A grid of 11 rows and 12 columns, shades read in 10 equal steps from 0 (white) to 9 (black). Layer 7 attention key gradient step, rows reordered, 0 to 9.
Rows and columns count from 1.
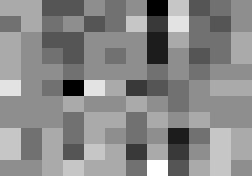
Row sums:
57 53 55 57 50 51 47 46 49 47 39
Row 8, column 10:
3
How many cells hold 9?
2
